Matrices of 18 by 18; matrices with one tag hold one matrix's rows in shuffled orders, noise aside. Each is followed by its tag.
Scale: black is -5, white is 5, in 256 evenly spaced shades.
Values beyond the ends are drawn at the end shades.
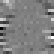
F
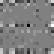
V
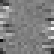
F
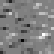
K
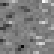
K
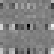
V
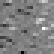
K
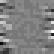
F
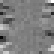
F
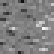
K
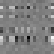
V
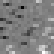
K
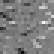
K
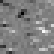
K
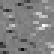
K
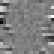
F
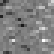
K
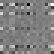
V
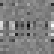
V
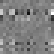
V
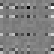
V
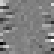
F
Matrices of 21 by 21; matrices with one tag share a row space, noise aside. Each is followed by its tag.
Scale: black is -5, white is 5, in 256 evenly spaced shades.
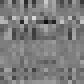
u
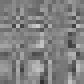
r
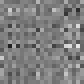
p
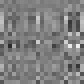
p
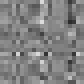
r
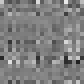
p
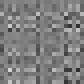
p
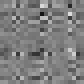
r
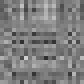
u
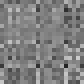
p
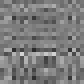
u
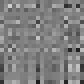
p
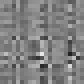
r
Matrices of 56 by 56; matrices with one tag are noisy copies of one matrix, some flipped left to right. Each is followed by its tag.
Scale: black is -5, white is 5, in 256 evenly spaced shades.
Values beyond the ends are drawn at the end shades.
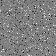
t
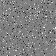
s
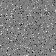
t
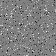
t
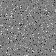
t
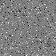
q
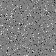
t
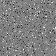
s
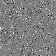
s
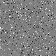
s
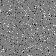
t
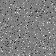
q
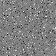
s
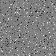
q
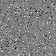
q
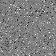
q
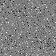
q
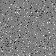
q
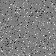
q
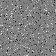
t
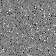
t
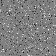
t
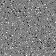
q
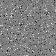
t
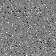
q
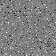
q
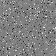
s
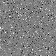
s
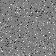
q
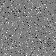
q
